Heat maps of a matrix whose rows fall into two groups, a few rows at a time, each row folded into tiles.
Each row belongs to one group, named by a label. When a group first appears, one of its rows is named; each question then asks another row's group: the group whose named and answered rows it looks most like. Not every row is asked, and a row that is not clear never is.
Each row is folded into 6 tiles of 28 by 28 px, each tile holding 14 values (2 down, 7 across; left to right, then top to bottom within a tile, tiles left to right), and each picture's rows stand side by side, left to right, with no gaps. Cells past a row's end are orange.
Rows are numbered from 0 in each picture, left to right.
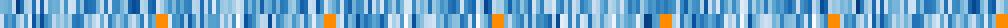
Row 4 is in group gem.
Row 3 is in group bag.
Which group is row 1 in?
gem
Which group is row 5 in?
gem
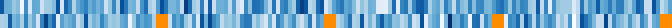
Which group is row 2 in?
bag
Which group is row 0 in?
bag
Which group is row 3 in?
gem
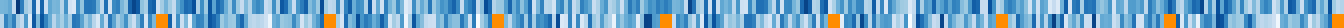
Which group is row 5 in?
gem
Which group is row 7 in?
gem
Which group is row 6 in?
bag
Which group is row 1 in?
gem
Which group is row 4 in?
gem
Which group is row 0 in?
gem
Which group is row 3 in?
bag
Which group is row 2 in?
gem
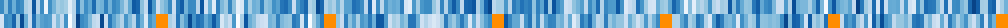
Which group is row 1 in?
gem
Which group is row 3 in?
gem
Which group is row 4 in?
bag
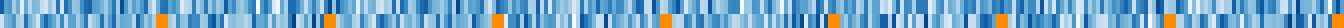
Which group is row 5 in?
bag
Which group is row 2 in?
bag
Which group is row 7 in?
bag
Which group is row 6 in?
gem
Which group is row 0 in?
bag
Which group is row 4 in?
bag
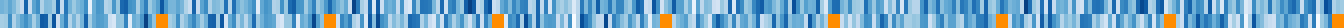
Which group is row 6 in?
gem
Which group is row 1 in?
bag
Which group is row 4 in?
bag
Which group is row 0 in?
bag
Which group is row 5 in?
bag
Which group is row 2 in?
gem
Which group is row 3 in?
gem
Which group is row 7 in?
gem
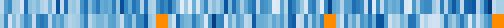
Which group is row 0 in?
bag
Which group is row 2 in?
gem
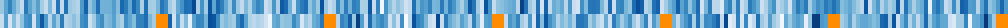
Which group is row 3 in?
gem
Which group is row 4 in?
bag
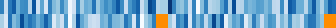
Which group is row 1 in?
bag
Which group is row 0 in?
gem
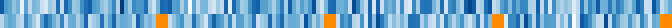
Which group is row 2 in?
gem
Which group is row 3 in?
gem
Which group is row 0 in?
bag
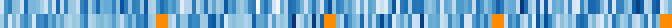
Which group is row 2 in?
bag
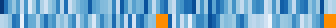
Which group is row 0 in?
bag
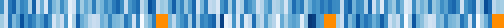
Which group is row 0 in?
gem
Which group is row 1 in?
bag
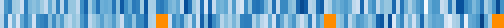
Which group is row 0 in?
bag
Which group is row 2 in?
bag
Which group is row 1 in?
gem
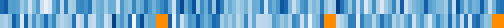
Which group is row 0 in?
bag
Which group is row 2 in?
bag
